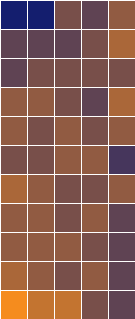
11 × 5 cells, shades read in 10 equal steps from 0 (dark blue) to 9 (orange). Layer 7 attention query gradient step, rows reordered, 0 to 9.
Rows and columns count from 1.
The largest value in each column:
9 7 7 5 6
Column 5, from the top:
5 6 4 6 5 2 5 3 3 3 3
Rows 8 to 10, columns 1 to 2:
5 5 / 5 5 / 6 5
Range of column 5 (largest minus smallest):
4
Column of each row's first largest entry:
5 5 2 5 1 3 1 1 1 1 1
